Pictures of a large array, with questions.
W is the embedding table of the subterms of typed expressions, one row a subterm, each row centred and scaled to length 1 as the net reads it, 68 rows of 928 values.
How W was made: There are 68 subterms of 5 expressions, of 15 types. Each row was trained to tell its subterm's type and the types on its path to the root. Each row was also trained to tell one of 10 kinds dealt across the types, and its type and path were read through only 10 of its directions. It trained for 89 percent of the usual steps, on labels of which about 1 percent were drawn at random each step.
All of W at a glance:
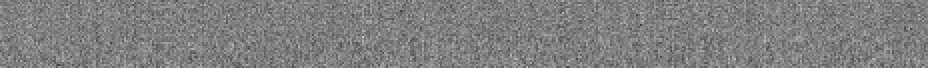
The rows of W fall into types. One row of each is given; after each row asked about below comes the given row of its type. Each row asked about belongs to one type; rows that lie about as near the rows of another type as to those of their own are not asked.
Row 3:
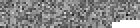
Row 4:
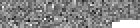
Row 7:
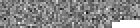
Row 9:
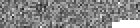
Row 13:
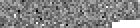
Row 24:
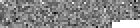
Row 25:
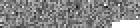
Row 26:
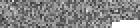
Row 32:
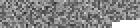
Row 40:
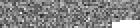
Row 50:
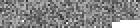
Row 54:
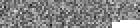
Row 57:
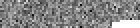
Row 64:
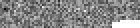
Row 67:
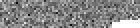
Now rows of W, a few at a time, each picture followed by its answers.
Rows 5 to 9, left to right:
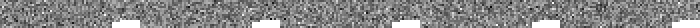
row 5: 4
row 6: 3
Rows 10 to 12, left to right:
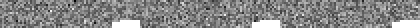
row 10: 4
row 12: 50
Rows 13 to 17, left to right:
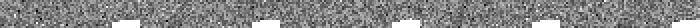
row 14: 64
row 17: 26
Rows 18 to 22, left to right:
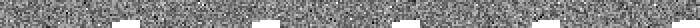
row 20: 26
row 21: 9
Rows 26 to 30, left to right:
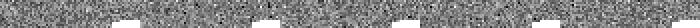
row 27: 67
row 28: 9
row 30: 57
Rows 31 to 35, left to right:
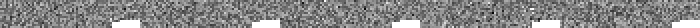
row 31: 64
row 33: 13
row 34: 3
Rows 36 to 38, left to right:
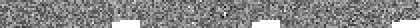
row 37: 57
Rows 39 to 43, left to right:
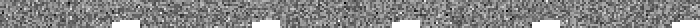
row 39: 26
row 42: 7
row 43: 7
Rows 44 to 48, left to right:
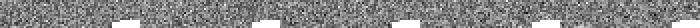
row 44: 64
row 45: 4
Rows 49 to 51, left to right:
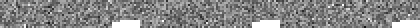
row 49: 24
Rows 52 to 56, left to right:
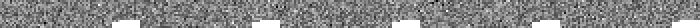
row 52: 7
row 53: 9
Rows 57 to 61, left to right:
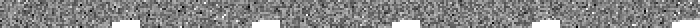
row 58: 25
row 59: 57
